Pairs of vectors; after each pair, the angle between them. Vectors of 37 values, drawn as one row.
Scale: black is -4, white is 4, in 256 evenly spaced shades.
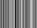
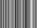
nearly parallel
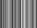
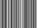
orthogonal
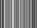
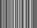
orthogonal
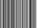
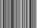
nearly parallel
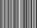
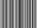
nearly opposite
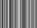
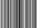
partly opposed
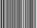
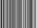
nearly parallel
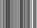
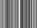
partly aligned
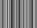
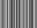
nearly parallel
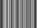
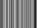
nearly parallel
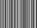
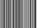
nearly opposite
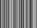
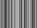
orthogonal
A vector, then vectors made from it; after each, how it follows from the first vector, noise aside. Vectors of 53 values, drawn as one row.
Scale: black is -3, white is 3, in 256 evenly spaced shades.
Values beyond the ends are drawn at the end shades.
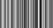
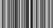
wrapped around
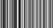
wrapped around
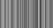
shrunk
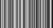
wrapped around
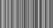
shrunk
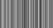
shrunk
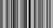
wrapped around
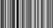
wrapped around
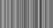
shrunk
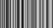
wrapped around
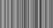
shrunk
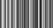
copied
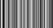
wrapped around
